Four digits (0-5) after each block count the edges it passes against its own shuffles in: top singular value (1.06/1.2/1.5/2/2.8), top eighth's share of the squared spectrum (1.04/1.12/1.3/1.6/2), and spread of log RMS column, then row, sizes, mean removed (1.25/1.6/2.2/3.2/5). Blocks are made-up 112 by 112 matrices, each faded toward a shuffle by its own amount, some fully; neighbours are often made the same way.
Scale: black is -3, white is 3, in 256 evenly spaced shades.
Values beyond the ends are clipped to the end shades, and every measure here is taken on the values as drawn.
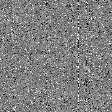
2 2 2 0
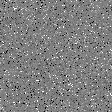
1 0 0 0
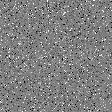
2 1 0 0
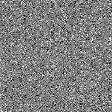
4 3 2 1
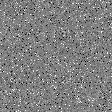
2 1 0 0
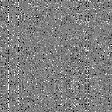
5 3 3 1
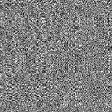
4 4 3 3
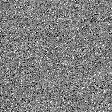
1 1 0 0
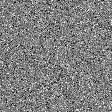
0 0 0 0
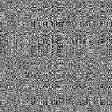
5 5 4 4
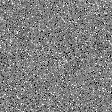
2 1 0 0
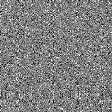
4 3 2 1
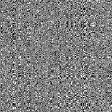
4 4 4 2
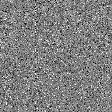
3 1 1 0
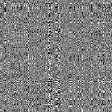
5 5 4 3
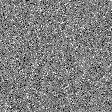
1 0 0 0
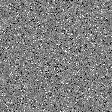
1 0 0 0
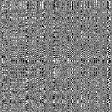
5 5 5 3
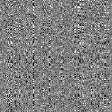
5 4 4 2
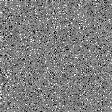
3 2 1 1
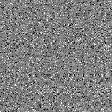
4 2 1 1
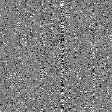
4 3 3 0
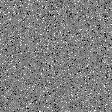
2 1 1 0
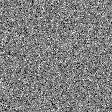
0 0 0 0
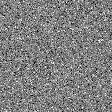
0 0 0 0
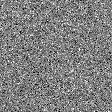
0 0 0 0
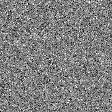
0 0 0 0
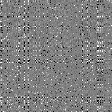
5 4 3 3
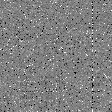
3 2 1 0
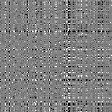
5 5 4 4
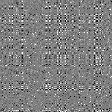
5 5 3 3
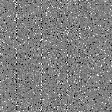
4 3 2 1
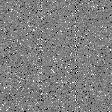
4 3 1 1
